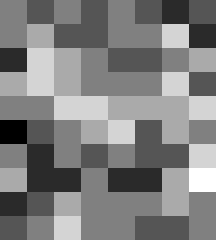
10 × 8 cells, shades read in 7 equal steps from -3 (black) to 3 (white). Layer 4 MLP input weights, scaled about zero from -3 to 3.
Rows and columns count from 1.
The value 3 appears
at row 8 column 8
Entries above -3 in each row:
8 8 8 8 8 7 8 8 8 8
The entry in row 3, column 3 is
1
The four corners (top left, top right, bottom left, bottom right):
0 -1 -1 0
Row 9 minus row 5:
-2 -1 -1 -2 -1 -1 0 -2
